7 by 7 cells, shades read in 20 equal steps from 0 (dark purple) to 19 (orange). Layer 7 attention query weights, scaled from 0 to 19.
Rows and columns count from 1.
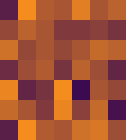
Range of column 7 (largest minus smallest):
12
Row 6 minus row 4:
9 1 -5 12 -5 4 -3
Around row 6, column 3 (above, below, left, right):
6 12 11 18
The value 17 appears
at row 1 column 5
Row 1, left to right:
3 19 12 11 17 11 13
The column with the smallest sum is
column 7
